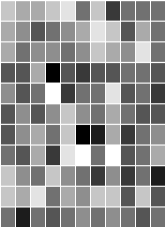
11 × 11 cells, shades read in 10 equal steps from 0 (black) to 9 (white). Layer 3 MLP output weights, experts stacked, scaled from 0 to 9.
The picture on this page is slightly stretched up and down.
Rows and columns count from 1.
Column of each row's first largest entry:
5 7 10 3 4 5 5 6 1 3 6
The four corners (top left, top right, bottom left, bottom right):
7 4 4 4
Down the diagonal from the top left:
7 5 5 0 2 5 1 9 2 7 4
